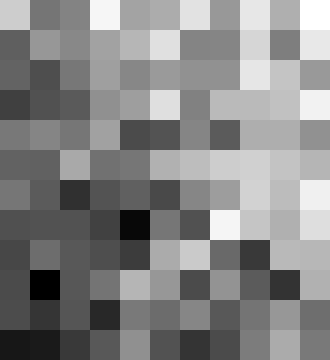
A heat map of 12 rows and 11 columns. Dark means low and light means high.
The bottom left is the ninth with the lowest average. There is an overall slope up to the top right. The halves do not mirror each other. Overall the values sit about 50% of the way up the scale. No regular stripes run through it.
